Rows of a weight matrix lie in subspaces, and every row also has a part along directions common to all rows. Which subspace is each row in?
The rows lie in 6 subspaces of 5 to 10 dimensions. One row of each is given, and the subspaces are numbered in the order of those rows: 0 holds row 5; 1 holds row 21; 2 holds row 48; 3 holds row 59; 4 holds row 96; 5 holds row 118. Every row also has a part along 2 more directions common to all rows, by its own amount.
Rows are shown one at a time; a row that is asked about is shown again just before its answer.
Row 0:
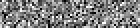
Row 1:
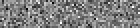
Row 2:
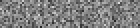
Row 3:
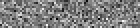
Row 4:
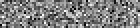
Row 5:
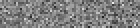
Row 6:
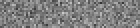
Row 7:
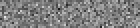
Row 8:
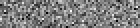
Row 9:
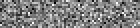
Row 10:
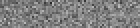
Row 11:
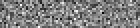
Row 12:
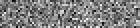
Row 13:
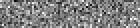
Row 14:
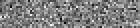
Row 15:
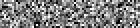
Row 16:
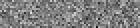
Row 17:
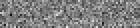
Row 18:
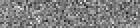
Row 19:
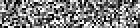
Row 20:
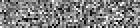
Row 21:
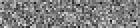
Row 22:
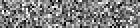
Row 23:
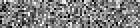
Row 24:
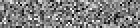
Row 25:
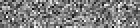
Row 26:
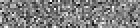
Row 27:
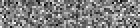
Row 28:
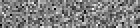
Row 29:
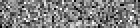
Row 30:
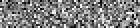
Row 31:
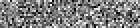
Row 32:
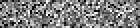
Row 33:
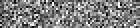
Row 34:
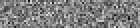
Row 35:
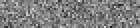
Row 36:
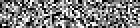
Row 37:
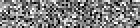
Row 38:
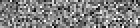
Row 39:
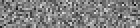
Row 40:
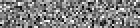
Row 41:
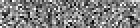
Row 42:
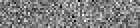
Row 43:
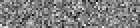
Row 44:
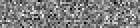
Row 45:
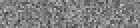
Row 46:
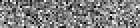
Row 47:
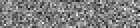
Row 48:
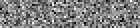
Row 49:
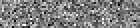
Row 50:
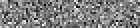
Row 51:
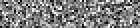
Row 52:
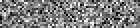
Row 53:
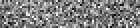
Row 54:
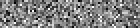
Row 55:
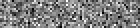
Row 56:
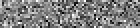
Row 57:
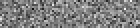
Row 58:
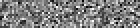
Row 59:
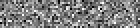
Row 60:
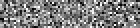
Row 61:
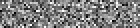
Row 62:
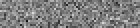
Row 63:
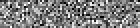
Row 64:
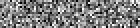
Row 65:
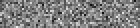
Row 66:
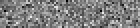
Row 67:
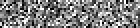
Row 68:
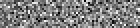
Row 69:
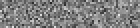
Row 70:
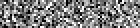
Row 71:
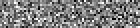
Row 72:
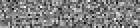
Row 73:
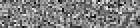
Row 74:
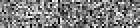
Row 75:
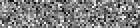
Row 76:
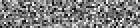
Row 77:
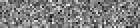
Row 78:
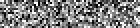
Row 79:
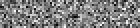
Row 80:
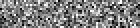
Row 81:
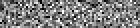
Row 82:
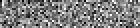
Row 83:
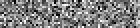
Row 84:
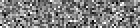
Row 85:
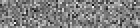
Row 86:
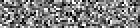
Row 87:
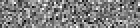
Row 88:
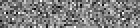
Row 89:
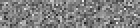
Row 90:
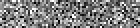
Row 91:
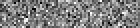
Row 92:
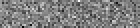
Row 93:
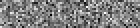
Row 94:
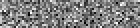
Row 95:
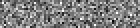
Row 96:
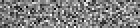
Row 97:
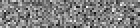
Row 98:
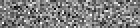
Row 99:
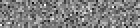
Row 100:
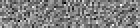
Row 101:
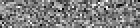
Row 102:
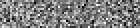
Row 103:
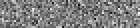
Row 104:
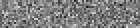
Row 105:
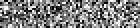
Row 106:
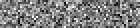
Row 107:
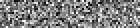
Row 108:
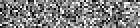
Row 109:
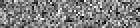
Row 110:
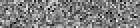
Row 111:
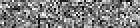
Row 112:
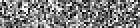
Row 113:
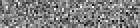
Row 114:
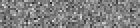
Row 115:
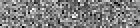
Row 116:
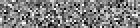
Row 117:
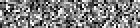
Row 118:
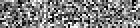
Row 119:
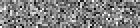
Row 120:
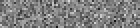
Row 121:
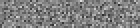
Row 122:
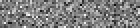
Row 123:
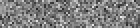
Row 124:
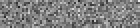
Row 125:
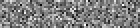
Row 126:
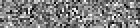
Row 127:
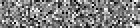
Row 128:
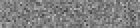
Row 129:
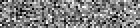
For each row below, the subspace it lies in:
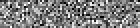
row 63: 5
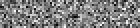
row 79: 0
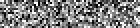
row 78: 4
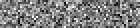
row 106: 0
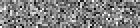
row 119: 4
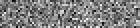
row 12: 3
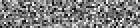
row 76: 1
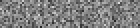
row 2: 2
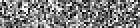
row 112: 2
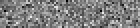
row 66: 0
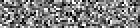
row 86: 3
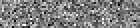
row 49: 1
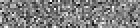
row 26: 1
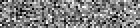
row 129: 2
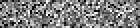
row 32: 5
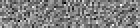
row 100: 5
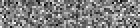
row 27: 0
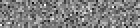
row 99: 4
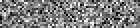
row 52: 5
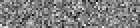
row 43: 3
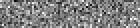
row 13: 4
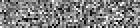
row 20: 1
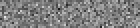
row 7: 2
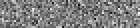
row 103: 0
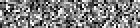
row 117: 4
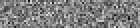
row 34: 0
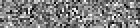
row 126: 0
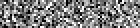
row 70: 2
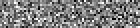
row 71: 4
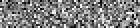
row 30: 2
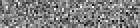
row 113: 5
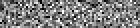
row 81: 3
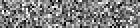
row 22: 2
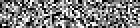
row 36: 3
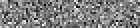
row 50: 5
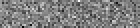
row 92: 1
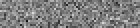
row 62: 0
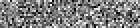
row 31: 1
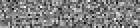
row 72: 1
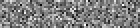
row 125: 3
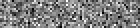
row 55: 0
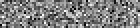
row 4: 3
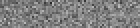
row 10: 0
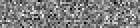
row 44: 3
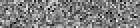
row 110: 2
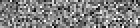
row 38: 1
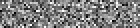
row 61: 1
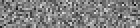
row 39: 1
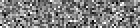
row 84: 2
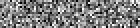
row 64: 1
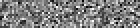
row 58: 2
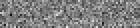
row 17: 3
